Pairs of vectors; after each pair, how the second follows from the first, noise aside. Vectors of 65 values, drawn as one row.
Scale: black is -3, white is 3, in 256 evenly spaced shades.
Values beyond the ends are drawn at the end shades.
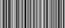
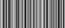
copied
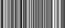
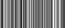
copied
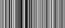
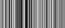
copied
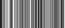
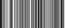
copied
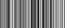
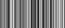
copied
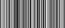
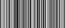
copied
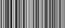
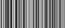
copied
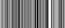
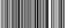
copied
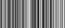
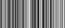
copied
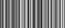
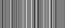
partly zeroed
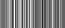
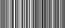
copied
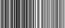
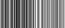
copied
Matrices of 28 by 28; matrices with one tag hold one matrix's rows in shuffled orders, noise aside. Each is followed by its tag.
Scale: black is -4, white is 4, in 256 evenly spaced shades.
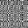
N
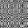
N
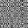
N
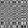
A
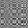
A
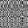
N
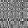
N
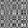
A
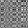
A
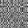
N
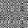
N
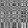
A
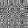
N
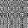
N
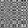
A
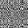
N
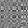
A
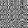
N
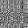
N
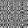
N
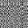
N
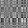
A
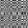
A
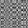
A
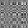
A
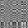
A
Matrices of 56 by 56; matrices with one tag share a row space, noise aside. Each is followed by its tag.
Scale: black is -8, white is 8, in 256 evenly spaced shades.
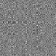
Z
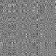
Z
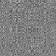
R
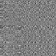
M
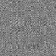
R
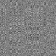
R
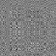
R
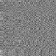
M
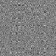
R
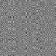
Z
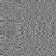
M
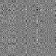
Z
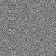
Z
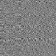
M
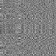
M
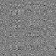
R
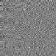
M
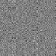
Z
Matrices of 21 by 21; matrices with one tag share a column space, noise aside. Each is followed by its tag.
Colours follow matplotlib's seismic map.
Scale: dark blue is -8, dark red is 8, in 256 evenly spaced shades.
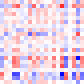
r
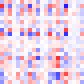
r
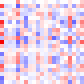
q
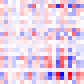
r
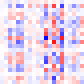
q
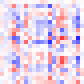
q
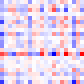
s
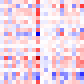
r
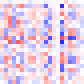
q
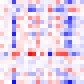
s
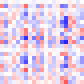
q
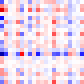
s
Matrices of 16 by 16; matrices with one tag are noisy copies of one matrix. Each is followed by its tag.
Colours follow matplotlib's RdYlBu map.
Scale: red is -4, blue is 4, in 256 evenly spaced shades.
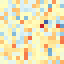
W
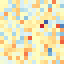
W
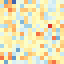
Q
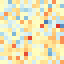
W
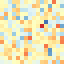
W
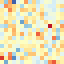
Q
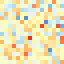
W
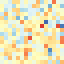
W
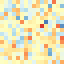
W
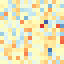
W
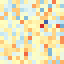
W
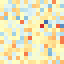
W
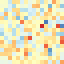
W
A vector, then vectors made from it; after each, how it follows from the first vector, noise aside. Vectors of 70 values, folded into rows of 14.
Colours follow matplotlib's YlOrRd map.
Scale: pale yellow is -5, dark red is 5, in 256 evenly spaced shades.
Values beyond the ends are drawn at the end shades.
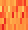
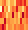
scaled up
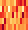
scaled up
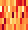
scaled up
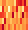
scaled up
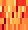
scaled up
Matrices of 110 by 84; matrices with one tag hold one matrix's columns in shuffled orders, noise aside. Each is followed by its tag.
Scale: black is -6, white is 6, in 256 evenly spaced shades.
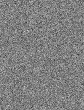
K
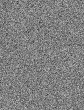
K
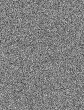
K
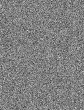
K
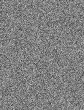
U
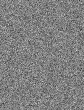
U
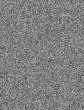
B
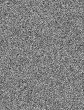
K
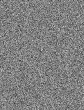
U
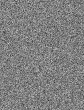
K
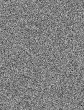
U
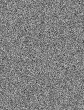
K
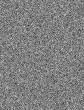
U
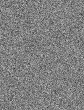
K
